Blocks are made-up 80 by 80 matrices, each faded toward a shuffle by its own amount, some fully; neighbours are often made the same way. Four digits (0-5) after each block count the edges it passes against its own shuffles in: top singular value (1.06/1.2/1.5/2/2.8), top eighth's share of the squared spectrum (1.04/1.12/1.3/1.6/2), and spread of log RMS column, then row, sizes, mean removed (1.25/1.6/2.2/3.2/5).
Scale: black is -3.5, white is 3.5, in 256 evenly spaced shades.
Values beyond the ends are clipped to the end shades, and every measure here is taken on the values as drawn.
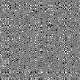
5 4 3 2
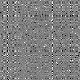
5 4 3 3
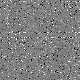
3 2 0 2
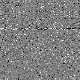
3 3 1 2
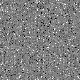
3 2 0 0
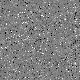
2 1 0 0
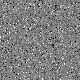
2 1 0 0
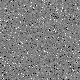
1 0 0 0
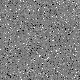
0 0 0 0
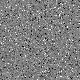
1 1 0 0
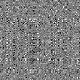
4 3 2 2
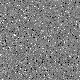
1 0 0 0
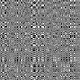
5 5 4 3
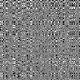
5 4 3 3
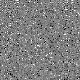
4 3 2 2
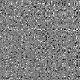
4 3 2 2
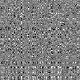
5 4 3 2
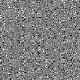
4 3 2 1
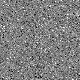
3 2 1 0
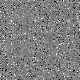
1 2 2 1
